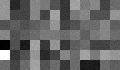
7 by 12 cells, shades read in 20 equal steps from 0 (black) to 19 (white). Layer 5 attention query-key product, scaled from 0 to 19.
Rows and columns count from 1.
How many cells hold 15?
0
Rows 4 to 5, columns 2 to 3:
6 7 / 6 2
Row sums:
92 94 89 100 70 110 78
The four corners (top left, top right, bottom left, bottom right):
11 8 8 7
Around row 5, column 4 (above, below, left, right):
8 11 2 4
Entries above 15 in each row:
0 0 0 0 0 1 0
